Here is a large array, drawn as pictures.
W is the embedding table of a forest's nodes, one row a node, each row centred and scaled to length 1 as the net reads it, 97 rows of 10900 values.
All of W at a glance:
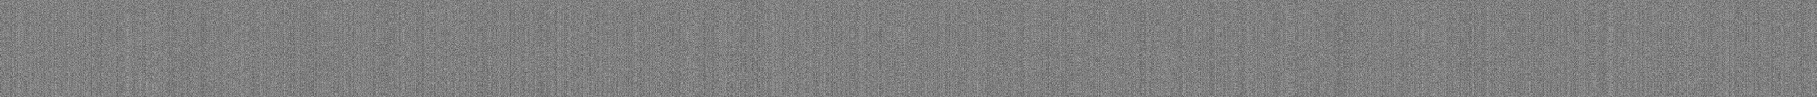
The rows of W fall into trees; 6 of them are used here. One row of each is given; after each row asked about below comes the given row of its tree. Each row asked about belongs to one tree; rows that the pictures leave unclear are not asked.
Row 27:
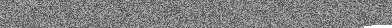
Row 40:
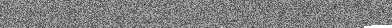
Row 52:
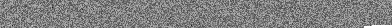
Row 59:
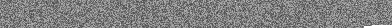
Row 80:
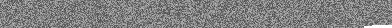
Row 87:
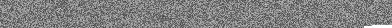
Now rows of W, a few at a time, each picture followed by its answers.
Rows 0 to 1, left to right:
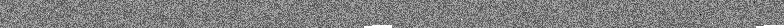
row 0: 87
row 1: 59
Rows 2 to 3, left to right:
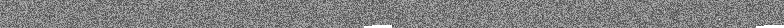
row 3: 40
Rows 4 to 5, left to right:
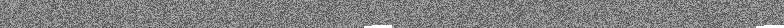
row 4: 40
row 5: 27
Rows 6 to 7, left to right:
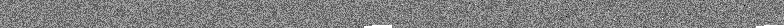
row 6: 80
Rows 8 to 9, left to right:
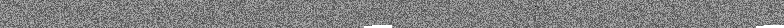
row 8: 27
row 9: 59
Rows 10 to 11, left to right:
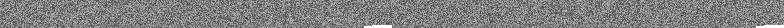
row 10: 52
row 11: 80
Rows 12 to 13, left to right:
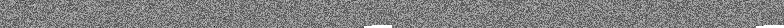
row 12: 52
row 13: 52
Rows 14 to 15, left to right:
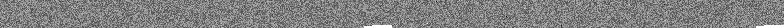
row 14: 27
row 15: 40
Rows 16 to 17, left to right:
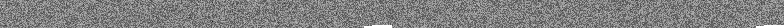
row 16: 27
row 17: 52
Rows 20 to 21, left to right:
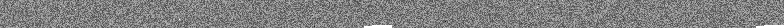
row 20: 40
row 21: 80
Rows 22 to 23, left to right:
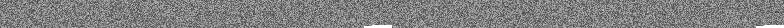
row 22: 59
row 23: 59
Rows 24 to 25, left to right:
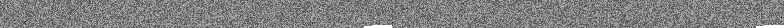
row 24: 40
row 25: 52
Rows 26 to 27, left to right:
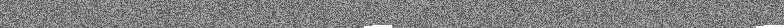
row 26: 80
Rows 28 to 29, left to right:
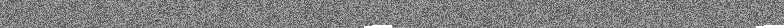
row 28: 80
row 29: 27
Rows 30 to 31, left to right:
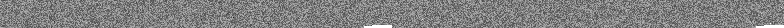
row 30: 27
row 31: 27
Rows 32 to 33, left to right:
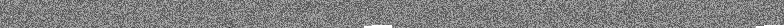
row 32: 40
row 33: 27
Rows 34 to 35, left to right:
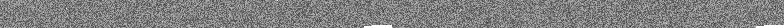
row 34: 40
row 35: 27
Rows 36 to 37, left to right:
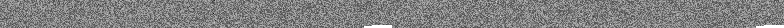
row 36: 40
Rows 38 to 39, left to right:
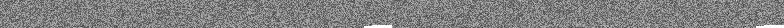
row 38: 80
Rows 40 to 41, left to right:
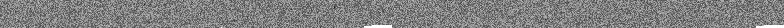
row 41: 40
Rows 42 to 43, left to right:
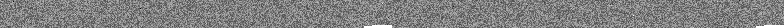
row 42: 52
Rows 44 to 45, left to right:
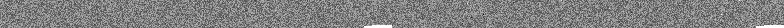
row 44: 80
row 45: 52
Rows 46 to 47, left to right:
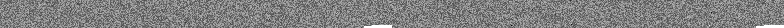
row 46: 59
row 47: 87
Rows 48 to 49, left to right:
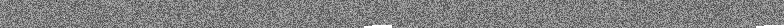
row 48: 80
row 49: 40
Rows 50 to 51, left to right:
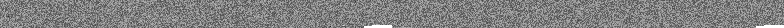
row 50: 80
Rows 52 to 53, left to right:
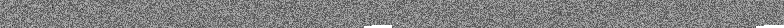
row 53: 80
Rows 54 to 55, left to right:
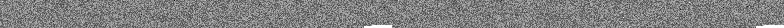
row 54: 87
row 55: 87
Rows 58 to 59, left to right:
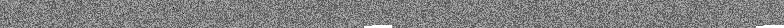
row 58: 40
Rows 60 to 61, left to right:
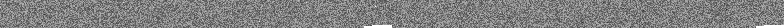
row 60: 27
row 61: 40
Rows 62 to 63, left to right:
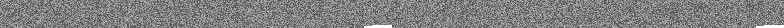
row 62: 80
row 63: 40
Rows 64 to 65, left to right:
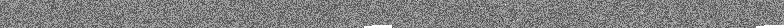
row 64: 40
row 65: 80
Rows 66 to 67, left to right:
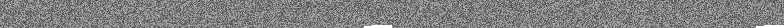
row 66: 40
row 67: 27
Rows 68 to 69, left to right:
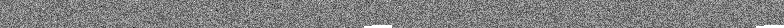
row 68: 87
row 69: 87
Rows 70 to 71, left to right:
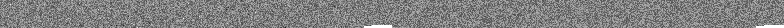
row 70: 59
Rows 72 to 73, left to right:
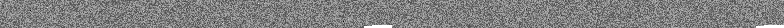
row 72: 52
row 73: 80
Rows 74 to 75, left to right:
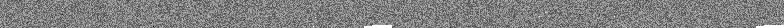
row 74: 80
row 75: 80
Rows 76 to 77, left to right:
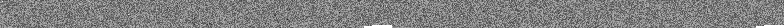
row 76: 27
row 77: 27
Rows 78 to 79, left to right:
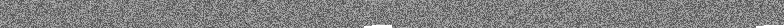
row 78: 80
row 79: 40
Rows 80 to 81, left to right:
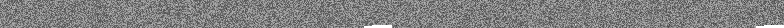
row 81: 27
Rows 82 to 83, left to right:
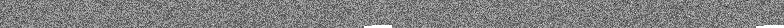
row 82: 52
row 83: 52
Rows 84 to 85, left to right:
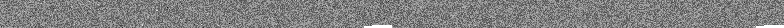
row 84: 27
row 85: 27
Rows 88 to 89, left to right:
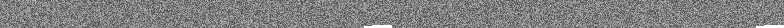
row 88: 27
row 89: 27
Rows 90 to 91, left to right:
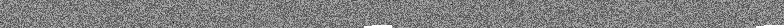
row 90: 52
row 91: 27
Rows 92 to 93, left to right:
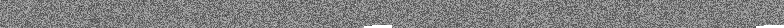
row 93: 80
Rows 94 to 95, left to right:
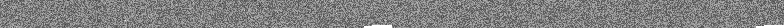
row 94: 80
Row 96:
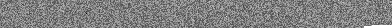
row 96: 59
